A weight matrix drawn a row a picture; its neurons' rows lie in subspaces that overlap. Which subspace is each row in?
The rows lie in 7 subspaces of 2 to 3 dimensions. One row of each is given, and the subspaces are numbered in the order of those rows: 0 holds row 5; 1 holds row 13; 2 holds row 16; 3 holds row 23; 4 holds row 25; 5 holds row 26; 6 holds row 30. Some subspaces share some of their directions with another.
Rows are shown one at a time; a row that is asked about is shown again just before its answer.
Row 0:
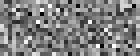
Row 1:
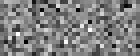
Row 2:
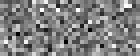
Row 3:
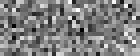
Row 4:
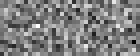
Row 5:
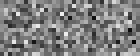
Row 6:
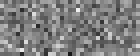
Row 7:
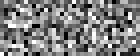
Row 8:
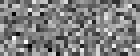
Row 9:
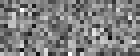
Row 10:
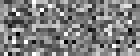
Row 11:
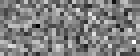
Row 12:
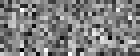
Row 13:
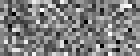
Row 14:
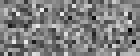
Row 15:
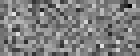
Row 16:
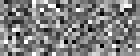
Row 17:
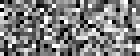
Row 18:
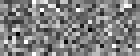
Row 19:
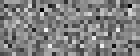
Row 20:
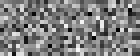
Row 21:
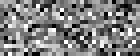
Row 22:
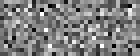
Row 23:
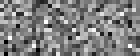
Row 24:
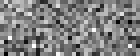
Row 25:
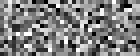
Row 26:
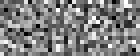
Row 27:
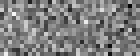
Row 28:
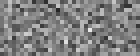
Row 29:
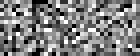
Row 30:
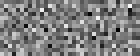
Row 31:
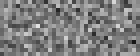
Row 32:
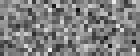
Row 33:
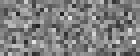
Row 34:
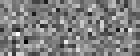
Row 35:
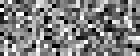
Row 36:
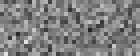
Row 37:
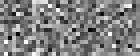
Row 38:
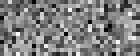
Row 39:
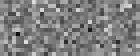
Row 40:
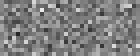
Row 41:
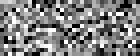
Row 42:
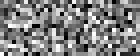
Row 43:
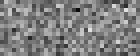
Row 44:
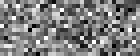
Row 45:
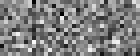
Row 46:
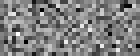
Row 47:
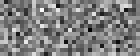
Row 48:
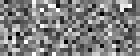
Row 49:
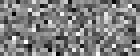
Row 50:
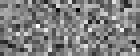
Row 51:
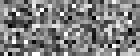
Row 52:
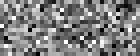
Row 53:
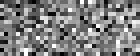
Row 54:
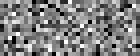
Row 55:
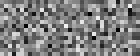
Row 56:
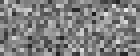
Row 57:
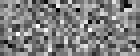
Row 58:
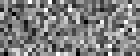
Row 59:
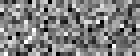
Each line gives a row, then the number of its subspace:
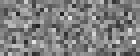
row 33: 0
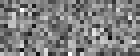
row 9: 4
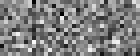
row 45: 0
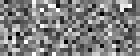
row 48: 2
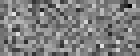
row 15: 1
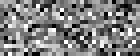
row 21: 5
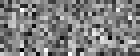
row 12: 4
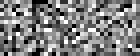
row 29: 3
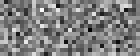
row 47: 2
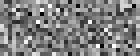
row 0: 0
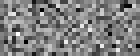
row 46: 1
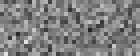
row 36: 1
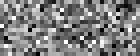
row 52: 5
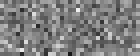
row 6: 4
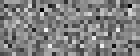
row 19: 6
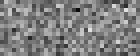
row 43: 2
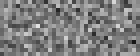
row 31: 4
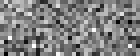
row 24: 3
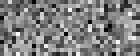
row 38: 3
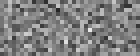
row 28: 4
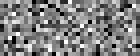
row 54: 2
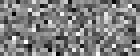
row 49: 2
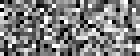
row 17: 3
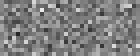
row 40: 6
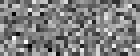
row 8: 2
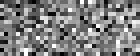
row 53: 3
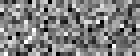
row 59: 1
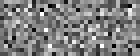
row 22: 6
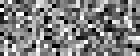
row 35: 3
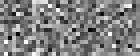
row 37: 3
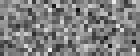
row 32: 0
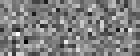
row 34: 6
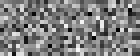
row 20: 6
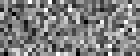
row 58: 1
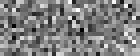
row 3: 2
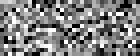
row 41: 5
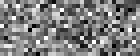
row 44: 5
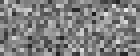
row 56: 2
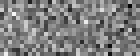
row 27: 1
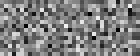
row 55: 6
